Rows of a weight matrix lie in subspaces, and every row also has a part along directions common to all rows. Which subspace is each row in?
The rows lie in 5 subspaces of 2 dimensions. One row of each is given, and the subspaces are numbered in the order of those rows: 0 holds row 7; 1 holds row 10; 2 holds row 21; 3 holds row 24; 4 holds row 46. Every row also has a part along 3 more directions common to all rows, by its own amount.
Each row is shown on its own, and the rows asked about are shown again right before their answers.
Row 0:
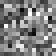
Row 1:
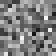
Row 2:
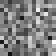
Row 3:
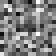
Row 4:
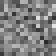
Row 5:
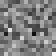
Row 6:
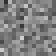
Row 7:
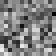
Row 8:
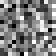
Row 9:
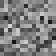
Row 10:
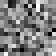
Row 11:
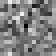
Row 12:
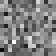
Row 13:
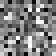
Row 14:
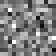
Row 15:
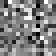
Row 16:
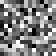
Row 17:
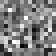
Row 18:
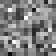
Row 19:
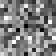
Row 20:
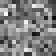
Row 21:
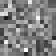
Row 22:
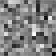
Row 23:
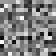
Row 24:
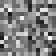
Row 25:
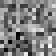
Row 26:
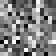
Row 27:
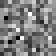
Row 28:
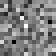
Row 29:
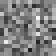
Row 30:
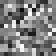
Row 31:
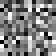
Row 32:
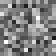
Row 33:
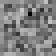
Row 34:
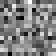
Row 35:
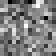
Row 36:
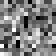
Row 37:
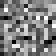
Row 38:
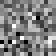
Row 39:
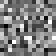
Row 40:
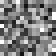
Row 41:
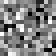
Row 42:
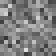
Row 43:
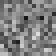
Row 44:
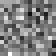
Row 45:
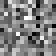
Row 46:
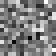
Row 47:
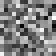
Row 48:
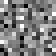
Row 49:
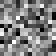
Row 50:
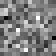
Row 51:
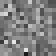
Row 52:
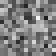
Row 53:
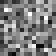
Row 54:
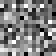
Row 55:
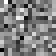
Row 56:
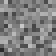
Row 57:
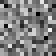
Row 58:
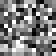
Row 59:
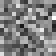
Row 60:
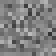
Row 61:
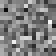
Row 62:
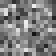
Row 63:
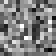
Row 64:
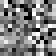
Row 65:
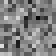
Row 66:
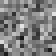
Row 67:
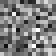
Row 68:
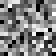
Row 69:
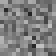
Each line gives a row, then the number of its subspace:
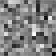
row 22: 1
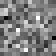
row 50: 2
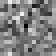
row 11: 2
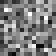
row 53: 4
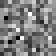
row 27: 3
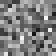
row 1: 1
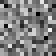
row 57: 1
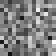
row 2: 3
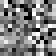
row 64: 4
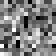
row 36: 0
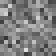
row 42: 2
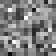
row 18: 0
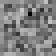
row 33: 1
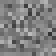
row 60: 1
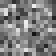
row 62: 2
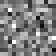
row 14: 3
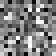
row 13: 3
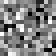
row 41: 0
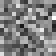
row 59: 4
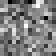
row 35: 2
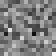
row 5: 1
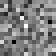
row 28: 2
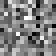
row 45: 4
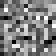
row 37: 4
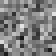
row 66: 0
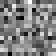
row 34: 3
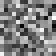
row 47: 4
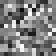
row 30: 1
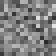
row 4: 4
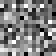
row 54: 3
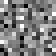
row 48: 0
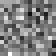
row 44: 3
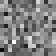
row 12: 0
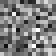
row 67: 4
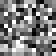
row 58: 1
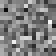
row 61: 4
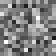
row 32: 2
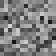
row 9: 0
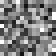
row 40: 4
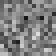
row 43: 0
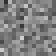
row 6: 0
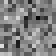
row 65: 0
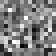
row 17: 0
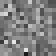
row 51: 2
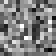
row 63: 0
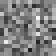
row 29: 2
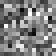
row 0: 1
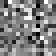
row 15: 4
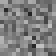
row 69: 4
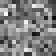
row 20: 2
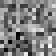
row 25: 3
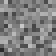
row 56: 0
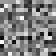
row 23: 3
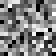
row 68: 1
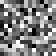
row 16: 1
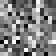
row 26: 2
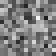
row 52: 2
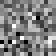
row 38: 3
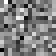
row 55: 0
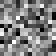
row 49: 4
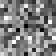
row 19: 3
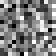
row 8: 1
